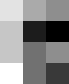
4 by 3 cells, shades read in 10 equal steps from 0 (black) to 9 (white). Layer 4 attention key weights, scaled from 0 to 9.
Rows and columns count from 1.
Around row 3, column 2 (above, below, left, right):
1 4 7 5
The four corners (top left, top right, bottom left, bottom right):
8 5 9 2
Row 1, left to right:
8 6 5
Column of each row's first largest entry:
1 1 1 1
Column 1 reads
8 7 7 9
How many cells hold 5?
2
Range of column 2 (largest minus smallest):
5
